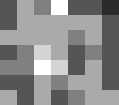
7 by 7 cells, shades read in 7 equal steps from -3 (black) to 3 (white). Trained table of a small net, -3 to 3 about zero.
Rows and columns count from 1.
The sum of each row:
-1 3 4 0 4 0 2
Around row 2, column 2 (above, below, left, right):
1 1 -1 1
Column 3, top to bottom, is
0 1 1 2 3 1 1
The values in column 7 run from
-2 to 1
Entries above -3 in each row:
7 7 7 7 7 7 7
